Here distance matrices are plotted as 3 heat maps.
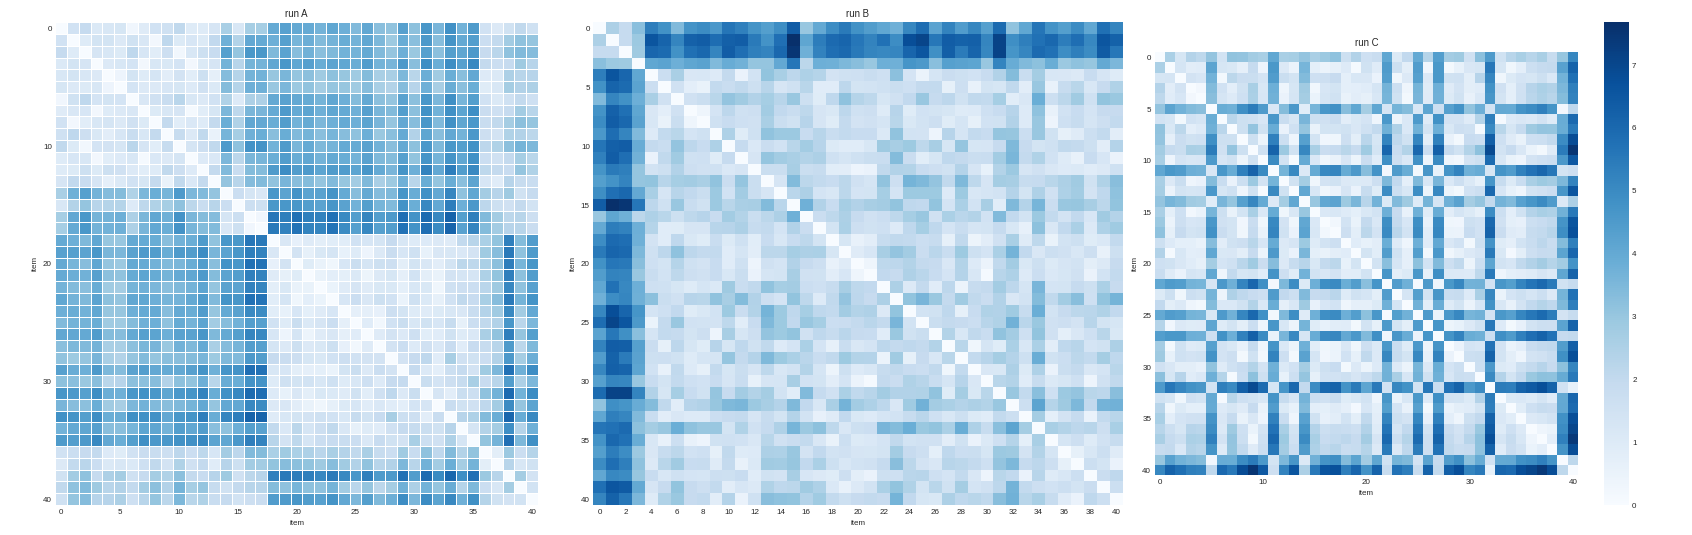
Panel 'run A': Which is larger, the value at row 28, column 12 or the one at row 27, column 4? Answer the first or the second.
the first
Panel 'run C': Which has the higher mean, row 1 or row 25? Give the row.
25
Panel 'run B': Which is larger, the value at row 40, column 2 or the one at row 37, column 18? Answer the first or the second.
the first
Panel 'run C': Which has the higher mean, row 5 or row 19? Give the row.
5
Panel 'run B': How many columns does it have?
41
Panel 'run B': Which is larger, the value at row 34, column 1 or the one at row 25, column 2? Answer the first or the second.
the second
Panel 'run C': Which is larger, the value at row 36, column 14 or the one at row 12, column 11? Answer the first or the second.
the first
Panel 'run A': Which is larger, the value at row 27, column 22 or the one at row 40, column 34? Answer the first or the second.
the second
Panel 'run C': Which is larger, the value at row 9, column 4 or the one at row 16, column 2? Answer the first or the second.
the first
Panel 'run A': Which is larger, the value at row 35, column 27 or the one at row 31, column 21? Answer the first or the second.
the first
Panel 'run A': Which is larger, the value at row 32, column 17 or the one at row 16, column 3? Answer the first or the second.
the first
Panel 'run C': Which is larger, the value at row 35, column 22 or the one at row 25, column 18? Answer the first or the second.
the first
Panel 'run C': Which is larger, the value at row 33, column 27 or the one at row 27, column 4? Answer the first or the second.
the first
